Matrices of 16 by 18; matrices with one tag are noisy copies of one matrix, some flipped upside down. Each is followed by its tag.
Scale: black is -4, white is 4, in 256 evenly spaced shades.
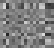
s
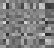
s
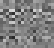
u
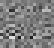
u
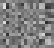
s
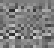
u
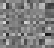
s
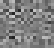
u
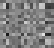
s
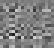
u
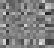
s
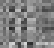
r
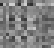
r
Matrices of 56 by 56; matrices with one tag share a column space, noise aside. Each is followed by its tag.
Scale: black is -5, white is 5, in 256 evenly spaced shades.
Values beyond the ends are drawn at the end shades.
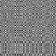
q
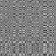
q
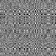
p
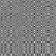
q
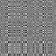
q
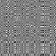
q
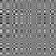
p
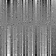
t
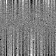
t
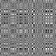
p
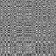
q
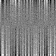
t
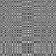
q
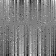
t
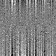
t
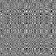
p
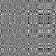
p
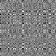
p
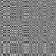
q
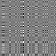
q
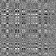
p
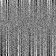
t
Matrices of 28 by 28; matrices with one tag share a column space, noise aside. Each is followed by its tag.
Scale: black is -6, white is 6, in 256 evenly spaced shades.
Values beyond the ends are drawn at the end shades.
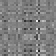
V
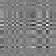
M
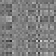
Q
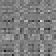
V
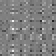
V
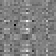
V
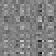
Q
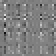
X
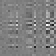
M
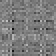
V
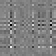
M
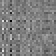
V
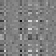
V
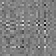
M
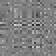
M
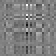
X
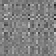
X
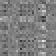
Q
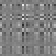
X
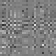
M
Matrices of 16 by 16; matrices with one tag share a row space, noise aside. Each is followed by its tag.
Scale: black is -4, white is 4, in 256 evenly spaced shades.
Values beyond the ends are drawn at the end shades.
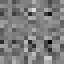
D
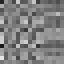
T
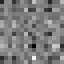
D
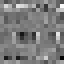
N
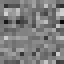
N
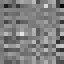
N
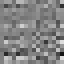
N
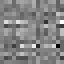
N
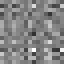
D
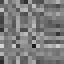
T
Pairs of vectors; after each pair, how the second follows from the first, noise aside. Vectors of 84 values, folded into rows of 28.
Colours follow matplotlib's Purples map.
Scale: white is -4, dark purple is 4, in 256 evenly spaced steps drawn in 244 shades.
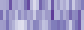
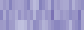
shrunk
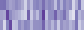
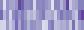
shuffled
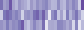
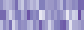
shuffled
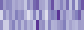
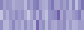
shrunk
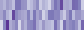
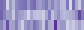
shuffled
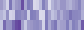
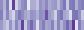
shuffled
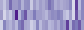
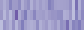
shrunk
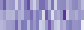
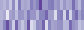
shuffled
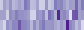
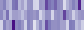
shuffled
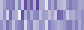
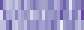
shuffled
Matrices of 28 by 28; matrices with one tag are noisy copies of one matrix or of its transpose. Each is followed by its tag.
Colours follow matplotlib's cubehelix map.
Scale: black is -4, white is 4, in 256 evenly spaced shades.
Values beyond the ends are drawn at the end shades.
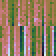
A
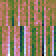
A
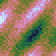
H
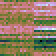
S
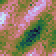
H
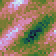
H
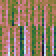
A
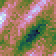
H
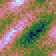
H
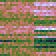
S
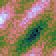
H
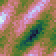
H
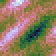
H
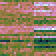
S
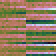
A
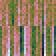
A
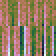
A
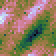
H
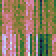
S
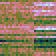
S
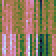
S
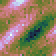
H
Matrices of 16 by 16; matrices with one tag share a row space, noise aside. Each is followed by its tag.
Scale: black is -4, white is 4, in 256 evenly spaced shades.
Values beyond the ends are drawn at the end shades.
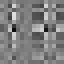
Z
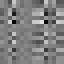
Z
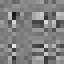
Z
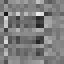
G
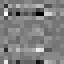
G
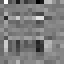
G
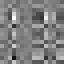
Z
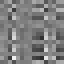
Z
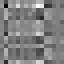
G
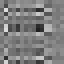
G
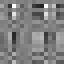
Z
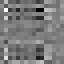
G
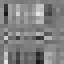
G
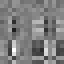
Z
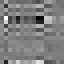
G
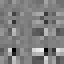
Z
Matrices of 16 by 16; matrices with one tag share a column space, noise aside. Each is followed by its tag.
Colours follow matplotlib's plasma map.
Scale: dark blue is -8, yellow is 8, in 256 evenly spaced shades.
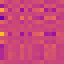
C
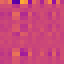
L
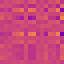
C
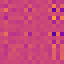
C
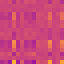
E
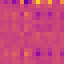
L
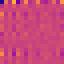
L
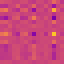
C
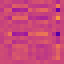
C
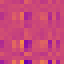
E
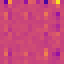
L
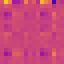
L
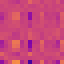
E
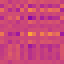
C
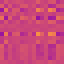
C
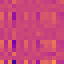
E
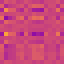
C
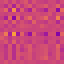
C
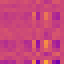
E
